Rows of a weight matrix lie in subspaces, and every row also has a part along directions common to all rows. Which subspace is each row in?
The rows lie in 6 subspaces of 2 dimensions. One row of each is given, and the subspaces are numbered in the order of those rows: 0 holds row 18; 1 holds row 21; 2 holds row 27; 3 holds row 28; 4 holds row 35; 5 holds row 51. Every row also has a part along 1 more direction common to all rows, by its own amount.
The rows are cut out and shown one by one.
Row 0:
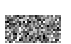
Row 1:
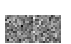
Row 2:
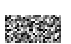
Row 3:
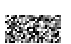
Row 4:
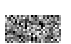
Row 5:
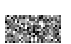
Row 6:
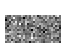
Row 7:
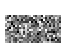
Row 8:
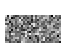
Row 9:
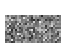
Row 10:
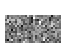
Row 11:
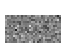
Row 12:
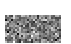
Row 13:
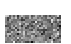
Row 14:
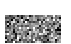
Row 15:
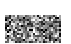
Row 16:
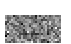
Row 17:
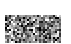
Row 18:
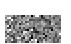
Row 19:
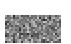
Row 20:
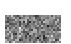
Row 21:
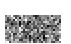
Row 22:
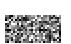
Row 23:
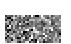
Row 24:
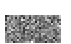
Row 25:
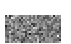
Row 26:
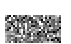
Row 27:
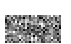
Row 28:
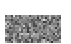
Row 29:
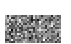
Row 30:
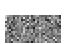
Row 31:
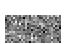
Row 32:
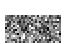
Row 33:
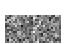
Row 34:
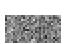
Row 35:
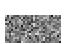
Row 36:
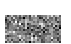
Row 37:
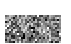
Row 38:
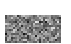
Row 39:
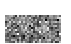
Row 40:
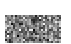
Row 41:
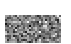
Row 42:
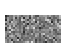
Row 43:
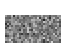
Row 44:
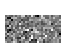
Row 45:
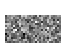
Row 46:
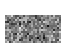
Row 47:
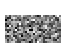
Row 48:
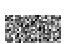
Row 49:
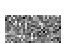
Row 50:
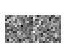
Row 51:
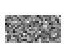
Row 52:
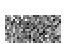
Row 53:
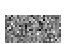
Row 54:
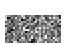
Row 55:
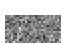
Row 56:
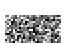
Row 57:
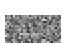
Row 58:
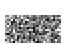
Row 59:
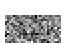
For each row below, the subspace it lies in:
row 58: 1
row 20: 1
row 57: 3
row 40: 3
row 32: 5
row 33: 4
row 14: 1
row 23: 0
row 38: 5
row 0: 1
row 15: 3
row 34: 0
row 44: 0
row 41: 5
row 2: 5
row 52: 1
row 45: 5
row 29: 4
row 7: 2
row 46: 1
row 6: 2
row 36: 2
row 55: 1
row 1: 4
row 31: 2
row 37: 5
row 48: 3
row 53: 2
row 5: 2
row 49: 2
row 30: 0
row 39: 5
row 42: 0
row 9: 4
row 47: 5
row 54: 0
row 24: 0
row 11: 5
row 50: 4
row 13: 0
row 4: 2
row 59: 3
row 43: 3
